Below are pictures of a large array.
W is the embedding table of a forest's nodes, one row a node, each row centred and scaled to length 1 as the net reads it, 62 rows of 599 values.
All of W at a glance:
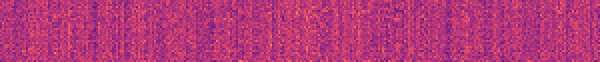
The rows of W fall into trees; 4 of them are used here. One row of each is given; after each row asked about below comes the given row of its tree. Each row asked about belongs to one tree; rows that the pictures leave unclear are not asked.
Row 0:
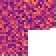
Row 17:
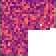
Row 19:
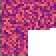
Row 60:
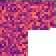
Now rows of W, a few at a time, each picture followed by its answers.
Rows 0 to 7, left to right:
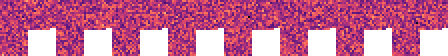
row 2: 17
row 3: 0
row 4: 19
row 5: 0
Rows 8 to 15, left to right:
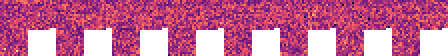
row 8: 0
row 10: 60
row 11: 60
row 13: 60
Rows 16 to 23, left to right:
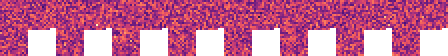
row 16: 17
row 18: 19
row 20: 17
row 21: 19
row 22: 0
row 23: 60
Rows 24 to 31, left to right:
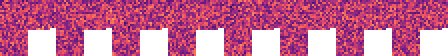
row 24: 60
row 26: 60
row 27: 60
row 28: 0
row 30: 17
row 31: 17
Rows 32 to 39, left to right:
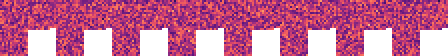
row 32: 60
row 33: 17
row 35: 19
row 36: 0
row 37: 17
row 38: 0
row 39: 17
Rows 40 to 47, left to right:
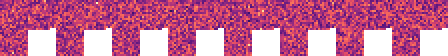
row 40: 60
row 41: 60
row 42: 17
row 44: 0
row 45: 19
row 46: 19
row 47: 17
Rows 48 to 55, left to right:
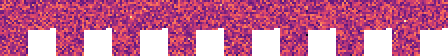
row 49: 17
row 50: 19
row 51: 19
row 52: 17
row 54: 17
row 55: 0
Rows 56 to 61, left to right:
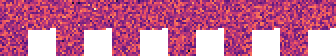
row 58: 17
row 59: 19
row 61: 60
